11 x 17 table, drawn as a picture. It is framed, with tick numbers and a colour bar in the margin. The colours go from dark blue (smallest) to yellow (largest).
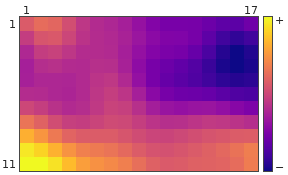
Values change most from cell to cell in the bottom left. The values follow a bell shape. The ninth with the highest average is the bottom left. The top right is the ninth with the lowest average. The field climbs toward the bottom left.
